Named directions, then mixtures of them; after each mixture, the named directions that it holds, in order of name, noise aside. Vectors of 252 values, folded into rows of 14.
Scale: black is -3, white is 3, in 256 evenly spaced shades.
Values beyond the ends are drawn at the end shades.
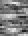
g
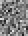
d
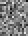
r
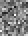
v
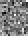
r, v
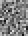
d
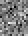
r, v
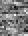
g, v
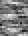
g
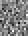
d, v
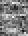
g, r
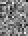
r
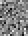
d, r
